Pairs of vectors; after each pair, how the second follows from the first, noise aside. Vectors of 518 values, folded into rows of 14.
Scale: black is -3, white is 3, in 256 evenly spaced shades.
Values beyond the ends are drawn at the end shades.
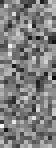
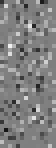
partly zeroed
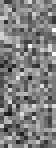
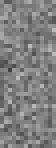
shrunk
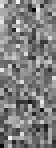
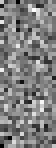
sign-scrambled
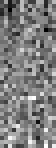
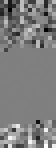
partly zeroed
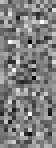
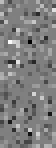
partly zeroed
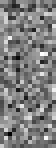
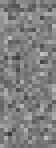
shrunk
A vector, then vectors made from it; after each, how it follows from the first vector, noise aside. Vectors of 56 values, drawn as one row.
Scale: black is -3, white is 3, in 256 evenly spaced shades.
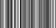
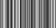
copied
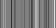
partly zeroed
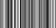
copied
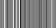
partly zeroed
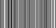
partly zeroed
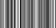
copied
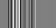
partly zeroed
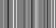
partly zeroed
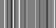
partly zeroed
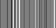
partly zeroed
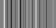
partly zeroed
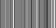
partly zeroed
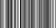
copied
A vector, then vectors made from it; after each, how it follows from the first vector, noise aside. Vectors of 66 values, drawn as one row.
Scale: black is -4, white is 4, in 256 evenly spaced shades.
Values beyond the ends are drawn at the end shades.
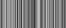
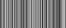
wrapped around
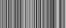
wrapped around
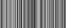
copied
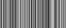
wrapped around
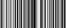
scaled up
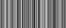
sign-scrambled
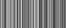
sign-scrambled
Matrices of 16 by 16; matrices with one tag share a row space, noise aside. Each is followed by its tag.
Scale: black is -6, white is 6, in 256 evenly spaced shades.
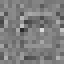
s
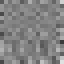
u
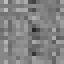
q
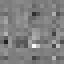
q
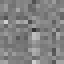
q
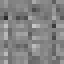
q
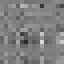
s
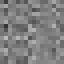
q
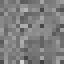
s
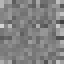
u
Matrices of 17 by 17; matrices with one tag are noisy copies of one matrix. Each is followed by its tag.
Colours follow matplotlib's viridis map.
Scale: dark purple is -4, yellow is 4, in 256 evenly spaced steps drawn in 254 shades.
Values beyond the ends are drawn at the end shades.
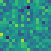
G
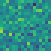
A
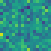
G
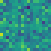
G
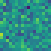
G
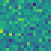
A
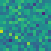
A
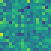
G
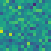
A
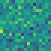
A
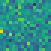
A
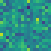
G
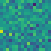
A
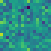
G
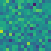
A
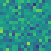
A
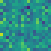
G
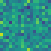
G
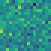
A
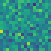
A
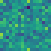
G
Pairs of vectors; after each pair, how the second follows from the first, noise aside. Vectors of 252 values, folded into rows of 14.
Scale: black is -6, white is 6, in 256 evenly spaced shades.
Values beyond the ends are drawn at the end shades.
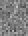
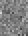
wrapped around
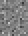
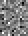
scaled up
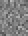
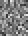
scaled up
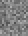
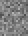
wrapped around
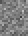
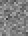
reversed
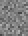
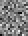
scaled up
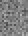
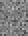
wrapped around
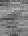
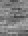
reversed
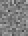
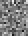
scaled up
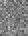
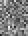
scaled up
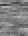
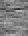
wrapped around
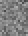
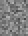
wrapped around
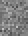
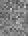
reversed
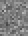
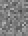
reversed
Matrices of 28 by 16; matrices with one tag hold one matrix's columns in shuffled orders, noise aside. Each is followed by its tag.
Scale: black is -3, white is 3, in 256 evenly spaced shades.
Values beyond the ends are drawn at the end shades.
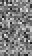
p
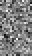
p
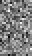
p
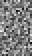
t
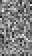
p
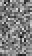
p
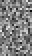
t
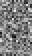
p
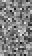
t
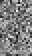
p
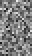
t
